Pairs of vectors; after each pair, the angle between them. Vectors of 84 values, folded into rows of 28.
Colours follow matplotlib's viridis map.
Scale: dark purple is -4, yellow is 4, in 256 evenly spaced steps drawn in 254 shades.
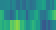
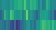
nearly opposite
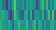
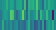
partly opposed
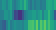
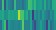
partly opposed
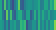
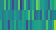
partly aligned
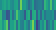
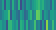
partly opposed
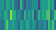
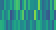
nearly opposite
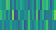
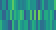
partly opposed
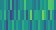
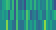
partly opposed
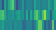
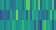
partly opposed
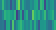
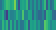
partly opposed
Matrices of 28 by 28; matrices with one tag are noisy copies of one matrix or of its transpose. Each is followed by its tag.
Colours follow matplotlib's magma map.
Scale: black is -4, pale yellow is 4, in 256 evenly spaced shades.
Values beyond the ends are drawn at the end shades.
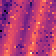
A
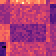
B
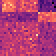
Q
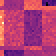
B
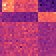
Q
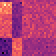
Q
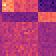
Q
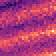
A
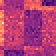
B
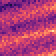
A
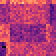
B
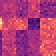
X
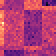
B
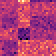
X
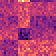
X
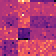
X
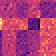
X
